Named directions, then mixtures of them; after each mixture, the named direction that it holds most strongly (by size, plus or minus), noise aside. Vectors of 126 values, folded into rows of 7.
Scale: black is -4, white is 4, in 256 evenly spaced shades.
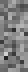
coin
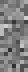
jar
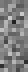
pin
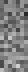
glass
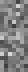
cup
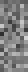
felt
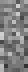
cup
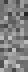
glass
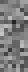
jar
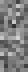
cup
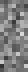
pin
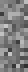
jar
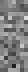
coin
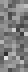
coin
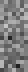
glass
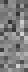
felt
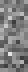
pin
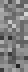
glass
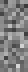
coin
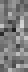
felt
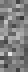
cup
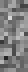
coin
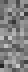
glass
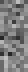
cup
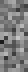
coin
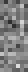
felt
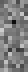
jar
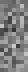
felt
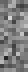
coin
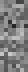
cup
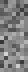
glass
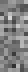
coin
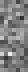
cup
